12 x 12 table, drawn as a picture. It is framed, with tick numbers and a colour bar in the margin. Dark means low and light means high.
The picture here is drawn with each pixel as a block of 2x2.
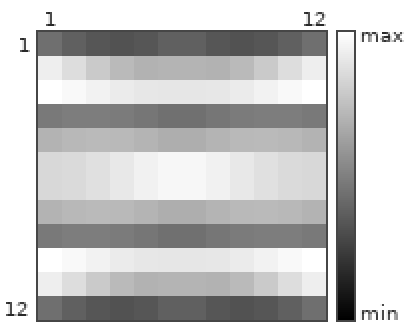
Slope: none. Grain: streaks across. Average level on the scale: 70%. Mirror symmetry: left to right and top to bottom.
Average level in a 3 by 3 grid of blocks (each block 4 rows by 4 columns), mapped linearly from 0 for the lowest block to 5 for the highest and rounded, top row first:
1 0 1
4 5 4
1 0 1
